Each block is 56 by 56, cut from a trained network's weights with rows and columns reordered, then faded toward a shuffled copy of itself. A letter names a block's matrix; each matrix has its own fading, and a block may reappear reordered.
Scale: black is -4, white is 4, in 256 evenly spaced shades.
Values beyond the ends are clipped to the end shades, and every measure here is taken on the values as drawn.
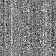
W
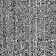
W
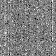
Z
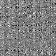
W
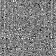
Z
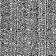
W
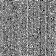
Z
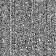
Z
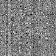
W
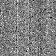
Z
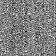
Z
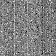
Z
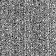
Z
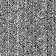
Z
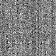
W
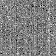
W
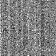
W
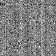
W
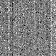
Z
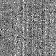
Z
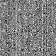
Z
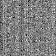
W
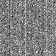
Z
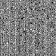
W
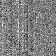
Z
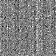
W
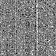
Z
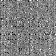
W
